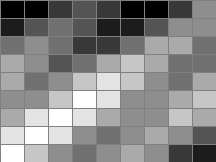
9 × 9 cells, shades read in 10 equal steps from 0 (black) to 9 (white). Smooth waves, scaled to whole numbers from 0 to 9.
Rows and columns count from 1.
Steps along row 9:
down down down up up down down down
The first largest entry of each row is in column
9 8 7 6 5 4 3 2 1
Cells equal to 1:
4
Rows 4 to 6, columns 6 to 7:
7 6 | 7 5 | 5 5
